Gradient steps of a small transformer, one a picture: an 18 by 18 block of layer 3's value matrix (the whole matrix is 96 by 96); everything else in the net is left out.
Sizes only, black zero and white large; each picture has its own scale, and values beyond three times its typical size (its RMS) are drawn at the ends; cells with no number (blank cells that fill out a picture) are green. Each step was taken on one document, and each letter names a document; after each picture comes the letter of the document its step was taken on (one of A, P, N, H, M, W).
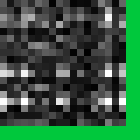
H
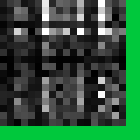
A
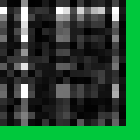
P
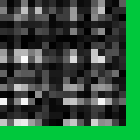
A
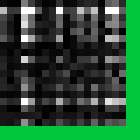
P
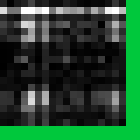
P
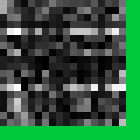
H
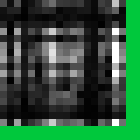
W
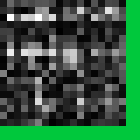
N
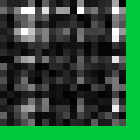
P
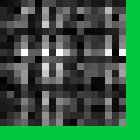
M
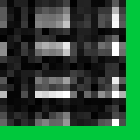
W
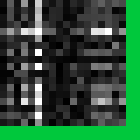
N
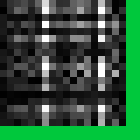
A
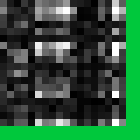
W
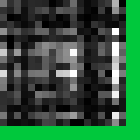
W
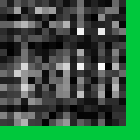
P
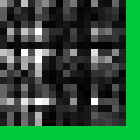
N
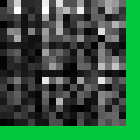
A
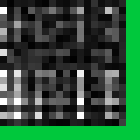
H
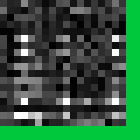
P
